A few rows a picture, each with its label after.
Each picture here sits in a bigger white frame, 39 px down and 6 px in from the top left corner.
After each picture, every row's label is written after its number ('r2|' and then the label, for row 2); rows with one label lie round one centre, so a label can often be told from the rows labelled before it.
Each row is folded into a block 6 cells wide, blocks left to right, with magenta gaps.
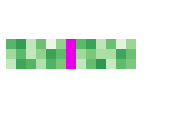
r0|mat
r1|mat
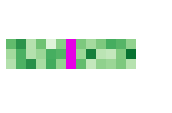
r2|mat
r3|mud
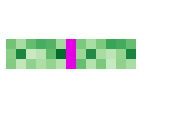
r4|mud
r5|mud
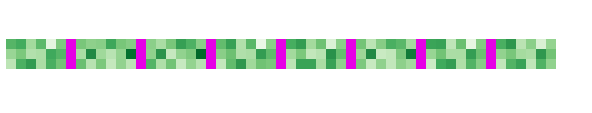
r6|mat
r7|mud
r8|mud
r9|mat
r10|mat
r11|mud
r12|mat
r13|mat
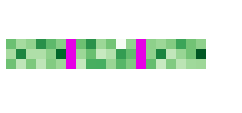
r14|mud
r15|mat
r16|mud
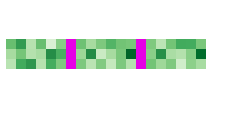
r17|mat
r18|mud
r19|mud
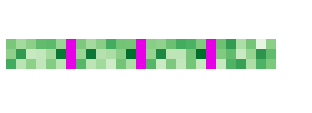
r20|mud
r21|mud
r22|mud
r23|mat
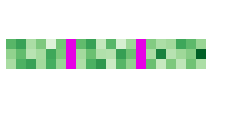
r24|mat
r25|mat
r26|mud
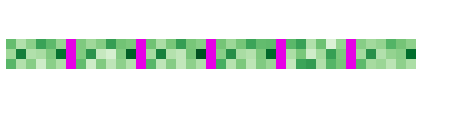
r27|mud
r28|mud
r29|mud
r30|mud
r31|mat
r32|mud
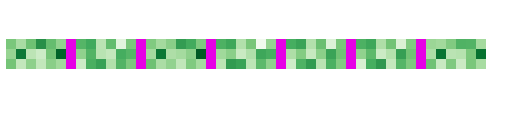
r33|mud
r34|mat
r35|mud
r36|mat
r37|mat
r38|mat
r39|mud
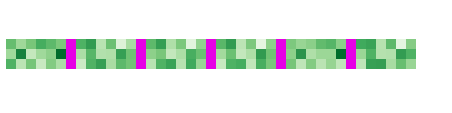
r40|mud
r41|mat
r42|mat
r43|mat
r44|mud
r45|mat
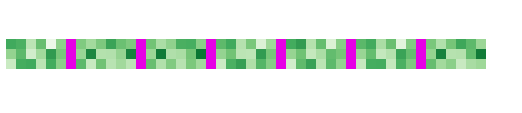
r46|mat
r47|mud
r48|mud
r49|mat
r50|mat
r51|mat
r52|mud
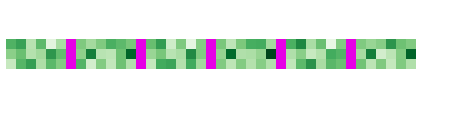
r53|mat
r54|mud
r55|mat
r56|mud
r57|mat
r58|mud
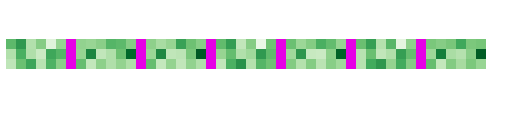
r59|mat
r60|mud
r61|mud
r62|mat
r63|mud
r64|mat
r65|mud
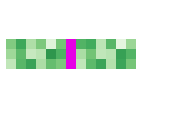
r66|mat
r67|mat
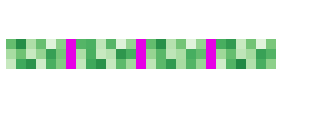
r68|mat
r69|mat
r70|mat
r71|mat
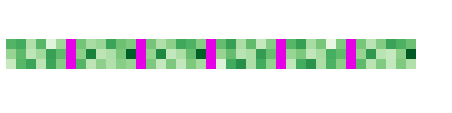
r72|mat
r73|mud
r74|mud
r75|mat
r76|mat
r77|mud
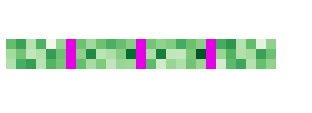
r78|mat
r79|mud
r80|mud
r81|mat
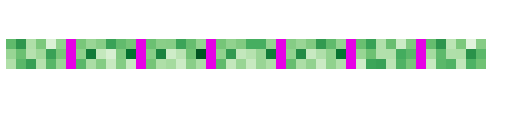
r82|mat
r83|mud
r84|mud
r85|mud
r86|mud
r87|mat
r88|mat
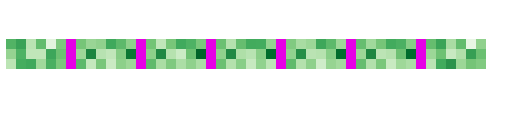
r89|mat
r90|mud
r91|mud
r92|mud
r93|mud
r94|mud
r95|mat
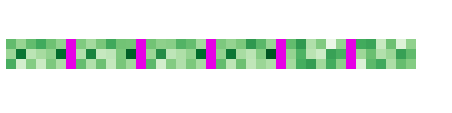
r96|mud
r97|mud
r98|mud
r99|mud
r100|mat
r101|mat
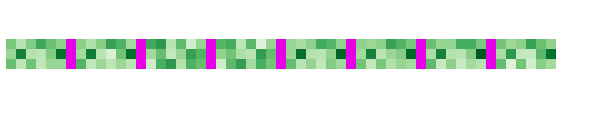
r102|mud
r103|mud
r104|mat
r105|mat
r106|mud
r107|mud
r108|mud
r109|mud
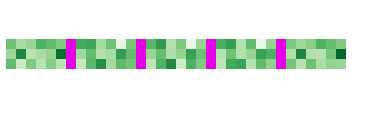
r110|mud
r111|mat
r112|mat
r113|mat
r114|mud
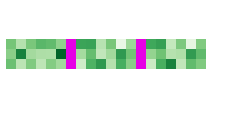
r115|mud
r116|mat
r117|mat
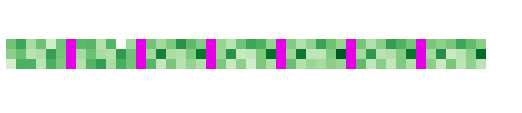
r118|mat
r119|mat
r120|mud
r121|mud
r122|mud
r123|mud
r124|mud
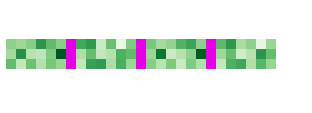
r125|mud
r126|mat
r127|mud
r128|mat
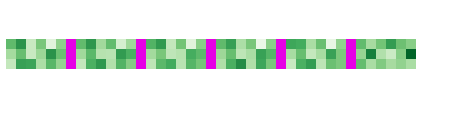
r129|mat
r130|mat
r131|mat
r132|mat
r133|mat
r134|mud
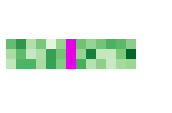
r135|mat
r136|mud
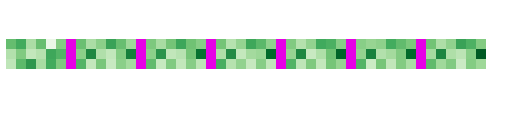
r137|mat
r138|mud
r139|mud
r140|mud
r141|mud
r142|mud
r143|mud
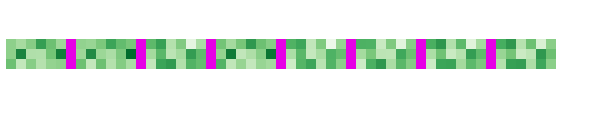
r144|mud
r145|mud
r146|mat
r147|mud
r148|mat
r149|mat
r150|mat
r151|mat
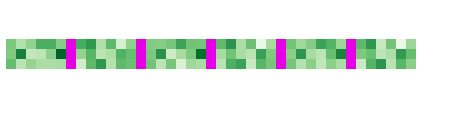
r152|mud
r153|mat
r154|mud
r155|mat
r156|mud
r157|mat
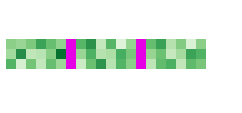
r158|mud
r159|mat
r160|mat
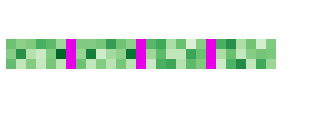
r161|mud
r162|mud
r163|mat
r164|mat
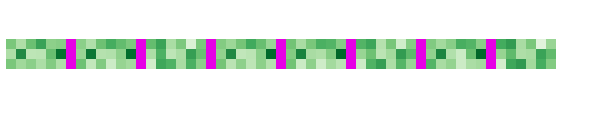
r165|mud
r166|mud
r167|mat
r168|mud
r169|mud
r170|mat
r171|mud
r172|mat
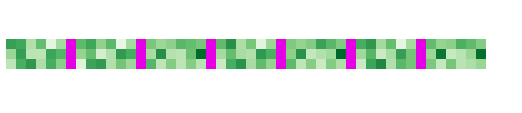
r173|mat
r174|mat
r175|mud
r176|mat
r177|mud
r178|mat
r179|mud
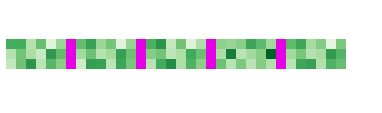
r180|mat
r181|mat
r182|mat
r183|mud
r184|mat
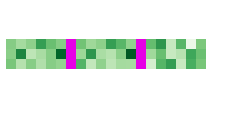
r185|mud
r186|mud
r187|mat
